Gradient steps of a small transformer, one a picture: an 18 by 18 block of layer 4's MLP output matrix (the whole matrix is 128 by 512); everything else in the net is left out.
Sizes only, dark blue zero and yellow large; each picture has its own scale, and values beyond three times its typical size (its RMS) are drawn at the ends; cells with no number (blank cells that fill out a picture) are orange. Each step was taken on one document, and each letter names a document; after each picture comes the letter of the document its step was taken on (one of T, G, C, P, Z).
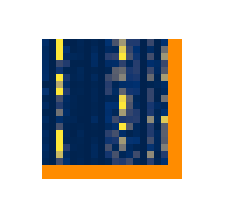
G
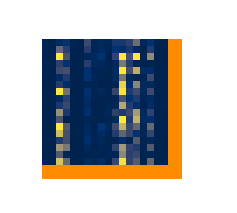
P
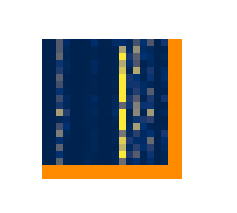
P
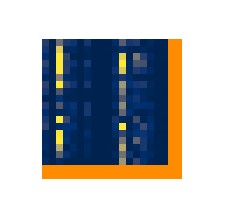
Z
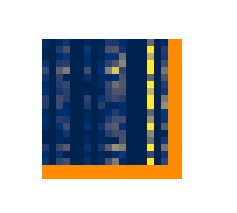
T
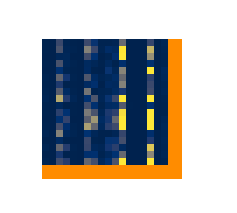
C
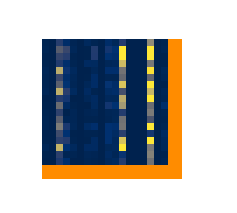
C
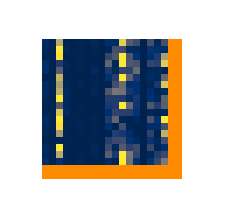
G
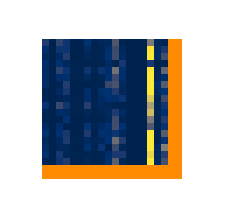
T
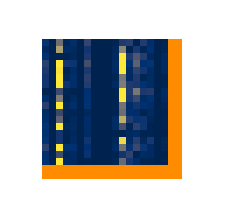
Z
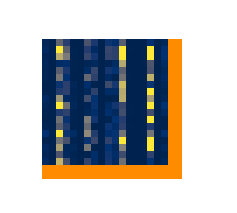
C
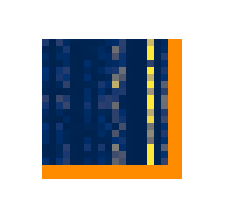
T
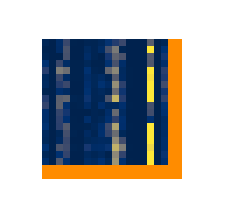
T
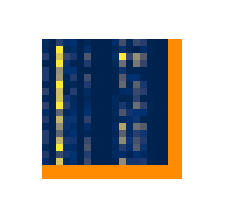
Z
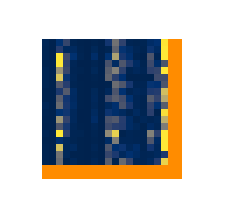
G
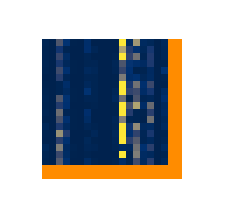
P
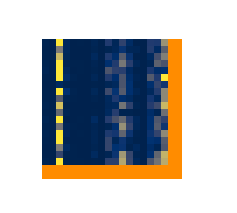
G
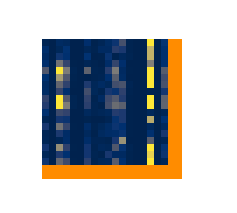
T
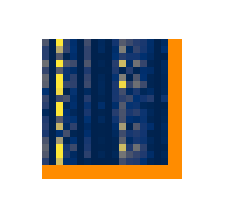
Z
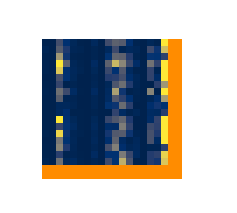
G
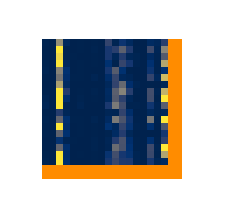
G
